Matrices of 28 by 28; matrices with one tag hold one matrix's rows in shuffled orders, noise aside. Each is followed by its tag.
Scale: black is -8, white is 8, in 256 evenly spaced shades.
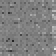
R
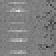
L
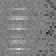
L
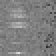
L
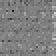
R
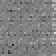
R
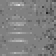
L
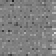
R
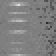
L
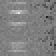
L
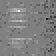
L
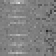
L
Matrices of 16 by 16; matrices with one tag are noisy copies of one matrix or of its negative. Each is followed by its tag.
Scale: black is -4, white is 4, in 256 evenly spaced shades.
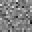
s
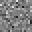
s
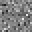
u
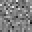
s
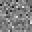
s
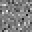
u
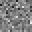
s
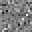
u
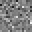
s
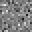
u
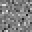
u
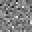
s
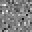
u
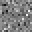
u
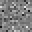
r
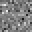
u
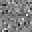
u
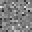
r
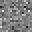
r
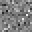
u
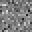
u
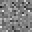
r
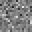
s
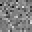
s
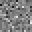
s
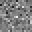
s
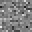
r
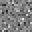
u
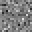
u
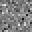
u
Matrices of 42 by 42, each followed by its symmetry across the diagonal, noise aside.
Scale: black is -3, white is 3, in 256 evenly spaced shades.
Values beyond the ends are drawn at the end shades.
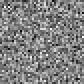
neither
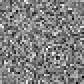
symmetric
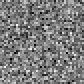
neither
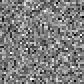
neither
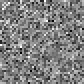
symmetric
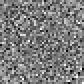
symmetric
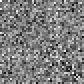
symmetric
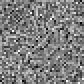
symmetric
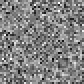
symmetric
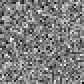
symmetric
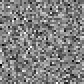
neither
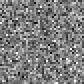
neither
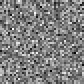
neither
